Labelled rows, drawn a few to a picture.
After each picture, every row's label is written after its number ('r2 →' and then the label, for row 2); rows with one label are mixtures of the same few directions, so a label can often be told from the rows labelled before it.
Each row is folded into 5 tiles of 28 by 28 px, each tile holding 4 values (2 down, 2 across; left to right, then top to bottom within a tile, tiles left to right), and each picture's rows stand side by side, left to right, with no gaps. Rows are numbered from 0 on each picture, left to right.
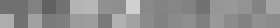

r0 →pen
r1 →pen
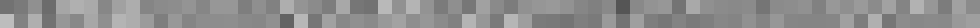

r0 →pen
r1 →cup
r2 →cup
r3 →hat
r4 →pen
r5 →pen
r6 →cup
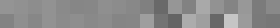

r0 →pen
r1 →hat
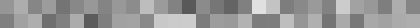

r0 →hat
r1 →hat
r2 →pen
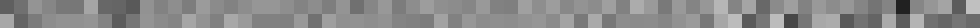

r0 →cup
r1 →hat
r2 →cup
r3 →cup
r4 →cup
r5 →hat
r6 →pen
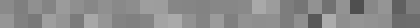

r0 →hat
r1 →hat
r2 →cup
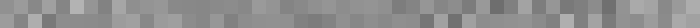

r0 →cup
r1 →hat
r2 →hat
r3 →cup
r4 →pen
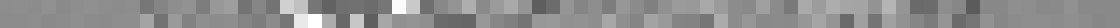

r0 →hat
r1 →cup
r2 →hat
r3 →hat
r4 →hat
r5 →cup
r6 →pen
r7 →cup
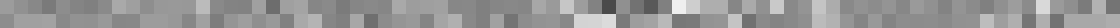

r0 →hat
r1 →pen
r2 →hat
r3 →hat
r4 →hat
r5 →cup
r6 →cup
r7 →pen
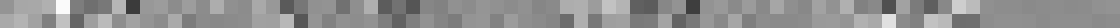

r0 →pen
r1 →cup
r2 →cup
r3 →hat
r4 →pen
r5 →cup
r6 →hat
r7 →hat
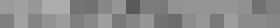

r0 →pen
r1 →hat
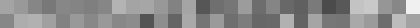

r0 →hat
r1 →pen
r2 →pen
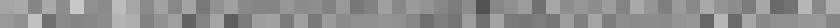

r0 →cup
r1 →hat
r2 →cup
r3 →pen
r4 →cup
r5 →cup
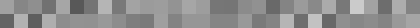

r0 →cup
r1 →pen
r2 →cup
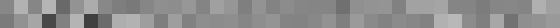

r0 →hat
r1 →cup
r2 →pen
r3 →hat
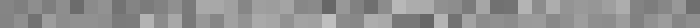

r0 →cup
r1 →pen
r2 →hat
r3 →cup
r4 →pen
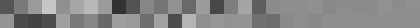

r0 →hat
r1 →cup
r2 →cup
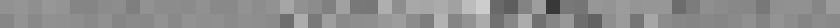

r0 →pen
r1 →cup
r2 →cup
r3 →pen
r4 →hat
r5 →pen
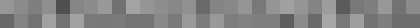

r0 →pen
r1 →pen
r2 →pen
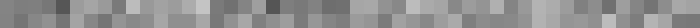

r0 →pen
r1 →pen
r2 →pen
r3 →cup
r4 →hat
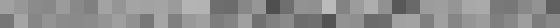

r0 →cup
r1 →pen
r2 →hat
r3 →pen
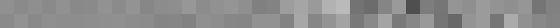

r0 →cup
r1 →hat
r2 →pen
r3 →hat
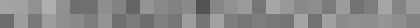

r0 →pen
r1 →pen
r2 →cup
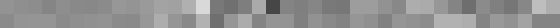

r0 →hat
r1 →pen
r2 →pen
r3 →hat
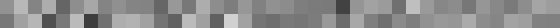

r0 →hat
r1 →hat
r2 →pen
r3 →hat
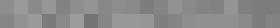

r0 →hat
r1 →cup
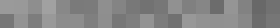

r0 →pen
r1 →cup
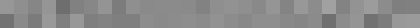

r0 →pen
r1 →pen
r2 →hat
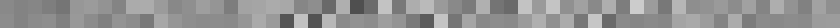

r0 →pen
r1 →cup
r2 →cup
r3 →cup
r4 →cup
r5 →cup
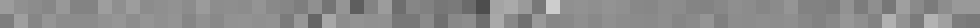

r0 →cup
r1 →pen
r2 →cup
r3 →pen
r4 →pen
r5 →cup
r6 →hat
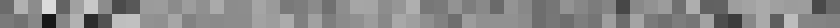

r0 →hat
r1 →cup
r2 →pen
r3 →cup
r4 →pen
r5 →hat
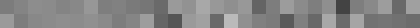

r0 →cup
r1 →hat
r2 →pen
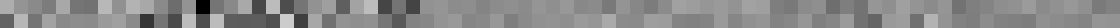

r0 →cup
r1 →pen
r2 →cup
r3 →hat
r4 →hat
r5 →pen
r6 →hat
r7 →hat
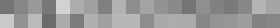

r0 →pen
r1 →hat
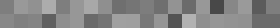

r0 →hat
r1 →cup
